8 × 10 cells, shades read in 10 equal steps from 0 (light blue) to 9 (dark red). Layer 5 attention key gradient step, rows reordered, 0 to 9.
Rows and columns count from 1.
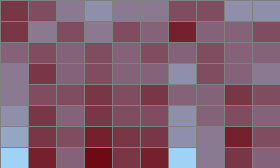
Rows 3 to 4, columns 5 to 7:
5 6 5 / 5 5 3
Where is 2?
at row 7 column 1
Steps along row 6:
up down up down same down up up down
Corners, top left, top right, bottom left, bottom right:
7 3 0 5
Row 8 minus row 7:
-2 1 -1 1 0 1 -3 0 -1 -1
